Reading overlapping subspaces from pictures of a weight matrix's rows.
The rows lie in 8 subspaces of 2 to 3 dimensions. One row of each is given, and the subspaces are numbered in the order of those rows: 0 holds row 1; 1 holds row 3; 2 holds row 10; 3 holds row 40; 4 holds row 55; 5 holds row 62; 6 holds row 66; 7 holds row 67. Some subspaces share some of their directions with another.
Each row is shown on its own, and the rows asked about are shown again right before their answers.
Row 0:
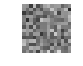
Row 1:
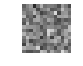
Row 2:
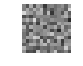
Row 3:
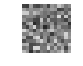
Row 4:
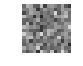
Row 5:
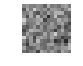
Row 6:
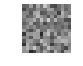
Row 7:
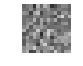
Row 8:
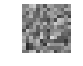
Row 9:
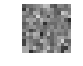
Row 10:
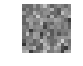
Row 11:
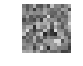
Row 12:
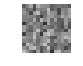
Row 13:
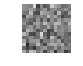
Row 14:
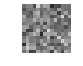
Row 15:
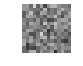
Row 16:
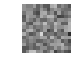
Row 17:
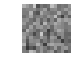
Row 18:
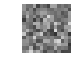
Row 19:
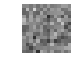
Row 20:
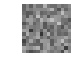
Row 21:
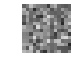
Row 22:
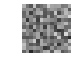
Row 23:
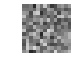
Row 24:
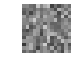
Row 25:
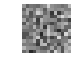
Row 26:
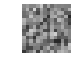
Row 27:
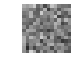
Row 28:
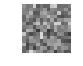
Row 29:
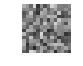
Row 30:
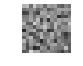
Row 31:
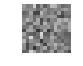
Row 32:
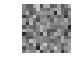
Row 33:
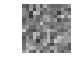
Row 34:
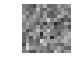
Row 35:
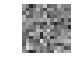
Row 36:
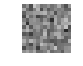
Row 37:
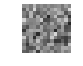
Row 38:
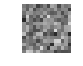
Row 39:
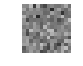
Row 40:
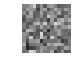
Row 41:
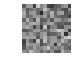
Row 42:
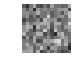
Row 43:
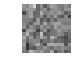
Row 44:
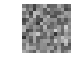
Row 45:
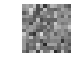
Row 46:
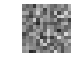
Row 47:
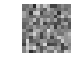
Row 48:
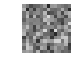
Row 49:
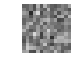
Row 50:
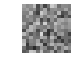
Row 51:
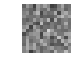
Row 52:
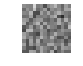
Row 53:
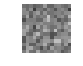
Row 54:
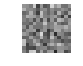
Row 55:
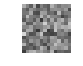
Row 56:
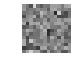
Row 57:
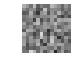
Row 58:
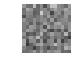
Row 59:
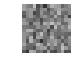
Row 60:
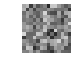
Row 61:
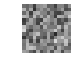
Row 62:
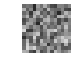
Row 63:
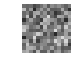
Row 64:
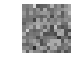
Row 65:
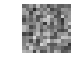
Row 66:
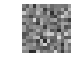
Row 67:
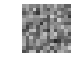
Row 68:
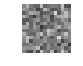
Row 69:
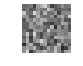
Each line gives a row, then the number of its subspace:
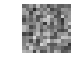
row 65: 4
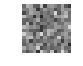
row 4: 0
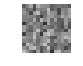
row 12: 4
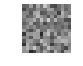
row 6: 2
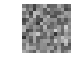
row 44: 5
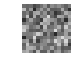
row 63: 5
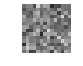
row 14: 1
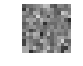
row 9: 2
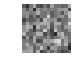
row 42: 7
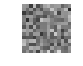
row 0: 6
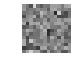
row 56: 0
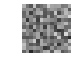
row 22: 6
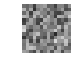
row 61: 5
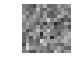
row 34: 3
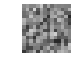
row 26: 7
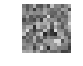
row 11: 7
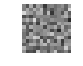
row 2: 6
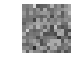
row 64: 7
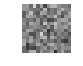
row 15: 0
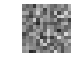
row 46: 6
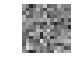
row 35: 3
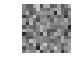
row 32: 0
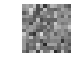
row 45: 0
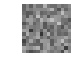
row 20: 2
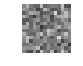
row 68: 0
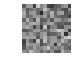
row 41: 6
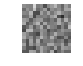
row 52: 5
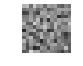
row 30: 1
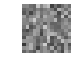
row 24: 1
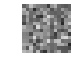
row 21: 4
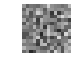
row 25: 6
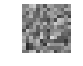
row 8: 3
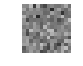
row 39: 2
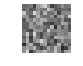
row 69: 2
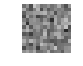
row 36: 0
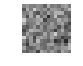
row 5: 5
